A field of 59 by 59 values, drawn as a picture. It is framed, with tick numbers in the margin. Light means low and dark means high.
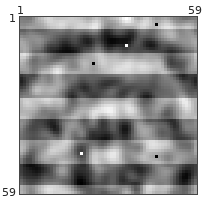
Concentric rings centre on the bottom middle. Stripes running across repeat 4 times from top to bottom. Five lone cells stand out: three far higher and two far lower than their neighbours.
